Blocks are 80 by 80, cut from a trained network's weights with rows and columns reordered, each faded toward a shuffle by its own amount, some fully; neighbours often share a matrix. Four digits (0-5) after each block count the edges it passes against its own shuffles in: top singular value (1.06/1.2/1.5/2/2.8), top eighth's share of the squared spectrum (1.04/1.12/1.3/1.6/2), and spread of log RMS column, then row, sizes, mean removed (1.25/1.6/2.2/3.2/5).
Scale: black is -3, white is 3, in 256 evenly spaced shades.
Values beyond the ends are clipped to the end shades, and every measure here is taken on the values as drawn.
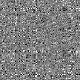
4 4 2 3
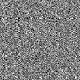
4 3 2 1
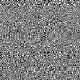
4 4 2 2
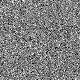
2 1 0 0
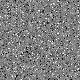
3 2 0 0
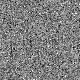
0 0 0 0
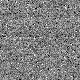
1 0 0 0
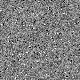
0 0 0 0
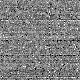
3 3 1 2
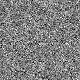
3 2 0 0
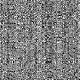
3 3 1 3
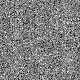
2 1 0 0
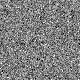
0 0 0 0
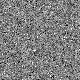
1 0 0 0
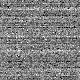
4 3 1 2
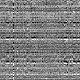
5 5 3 3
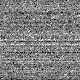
4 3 1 2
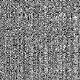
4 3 1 3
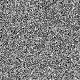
2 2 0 0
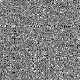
3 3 1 1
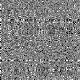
4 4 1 2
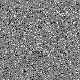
3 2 0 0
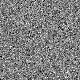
1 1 0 0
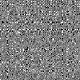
4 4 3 3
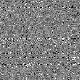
3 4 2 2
